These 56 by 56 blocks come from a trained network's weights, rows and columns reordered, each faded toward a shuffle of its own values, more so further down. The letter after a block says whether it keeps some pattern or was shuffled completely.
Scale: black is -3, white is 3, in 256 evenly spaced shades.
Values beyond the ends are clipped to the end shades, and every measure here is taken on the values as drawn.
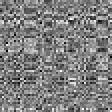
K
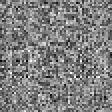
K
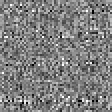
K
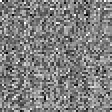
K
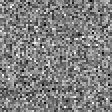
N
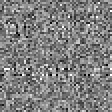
K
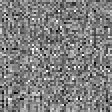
K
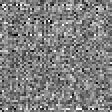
K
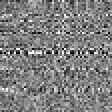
K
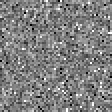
N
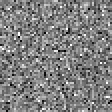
N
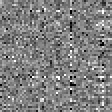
K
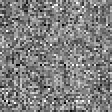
K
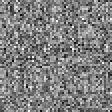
K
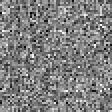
K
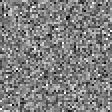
N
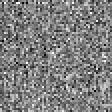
K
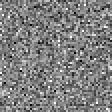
N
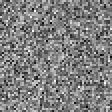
N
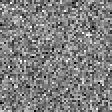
N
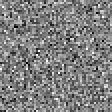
N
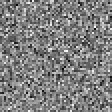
N
